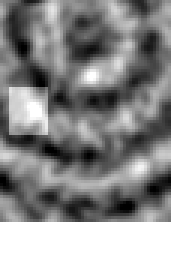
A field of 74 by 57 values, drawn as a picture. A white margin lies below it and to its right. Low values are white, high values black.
Odd patch: lower, in the middle left. Slope: none. Histogram: bell-shaped. Rings: centred on the top middle. Ninth with the lowest average: middle left.
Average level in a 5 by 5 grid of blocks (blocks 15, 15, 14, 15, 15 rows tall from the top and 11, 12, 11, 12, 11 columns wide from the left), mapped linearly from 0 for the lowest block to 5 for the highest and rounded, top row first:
51423 / 44324 / 02433 / 34432 / 44444
